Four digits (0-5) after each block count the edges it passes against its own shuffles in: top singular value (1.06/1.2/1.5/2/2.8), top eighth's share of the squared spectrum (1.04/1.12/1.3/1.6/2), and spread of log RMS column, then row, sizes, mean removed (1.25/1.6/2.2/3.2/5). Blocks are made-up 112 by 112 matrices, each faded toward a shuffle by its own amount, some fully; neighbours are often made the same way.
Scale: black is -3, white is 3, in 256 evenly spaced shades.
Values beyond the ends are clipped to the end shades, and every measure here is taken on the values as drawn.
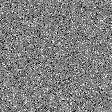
0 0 0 0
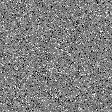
0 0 0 0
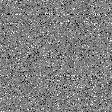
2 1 0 2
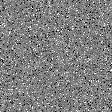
0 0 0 0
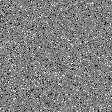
0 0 0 1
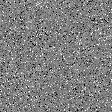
2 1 0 0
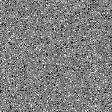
3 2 1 1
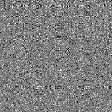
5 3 2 3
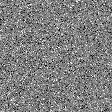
2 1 0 0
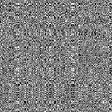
5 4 3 3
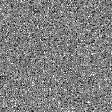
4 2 1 1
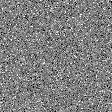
2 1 0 0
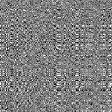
5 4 3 3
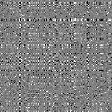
5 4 3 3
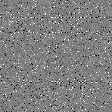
3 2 0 1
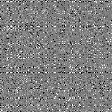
5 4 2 3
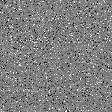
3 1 0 0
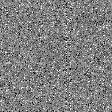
1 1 2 0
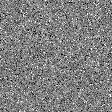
0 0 0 0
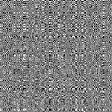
5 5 4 4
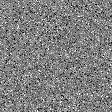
1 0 0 0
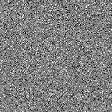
4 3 1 1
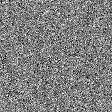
0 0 0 0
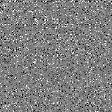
4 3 2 2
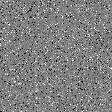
2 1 0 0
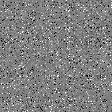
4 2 1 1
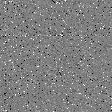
3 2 0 0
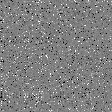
3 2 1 0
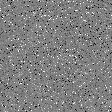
0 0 0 0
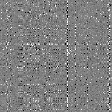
5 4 3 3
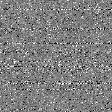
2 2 0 3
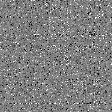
1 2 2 2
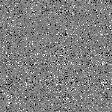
2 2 2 2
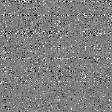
2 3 2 3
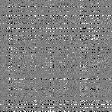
3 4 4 4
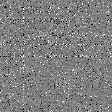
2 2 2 2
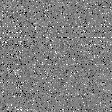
2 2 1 2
